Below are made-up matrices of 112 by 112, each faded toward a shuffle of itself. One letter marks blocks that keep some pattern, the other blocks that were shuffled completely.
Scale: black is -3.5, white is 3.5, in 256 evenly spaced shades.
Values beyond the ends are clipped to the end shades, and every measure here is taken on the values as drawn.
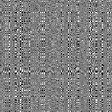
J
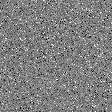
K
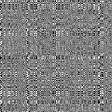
J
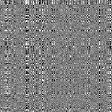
J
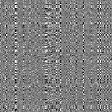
J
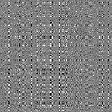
J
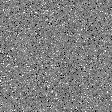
K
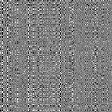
J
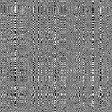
J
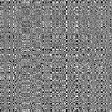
J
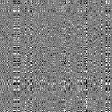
J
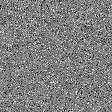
K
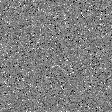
K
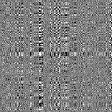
J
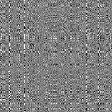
J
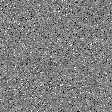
K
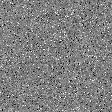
K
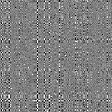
J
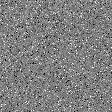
K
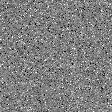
K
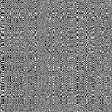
J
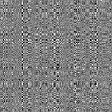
J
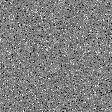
K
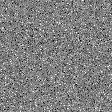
K
